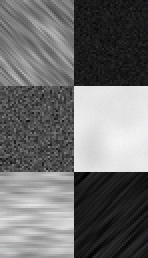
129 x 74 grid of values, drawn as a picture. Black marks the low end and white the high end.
The table splits into 3 rows of 2 panels. Panel 1,1: middling, slanting down to the right. Panel 1,2: very low, fine-grained, faint in contrast. Panel 2,1: low, fine-grained. Panel 2,2: very high, smooth, faint in contrast. Panel 3,1: high, streaked across. Panel 3,2: very low, slanting up to the right, faint in contrast.
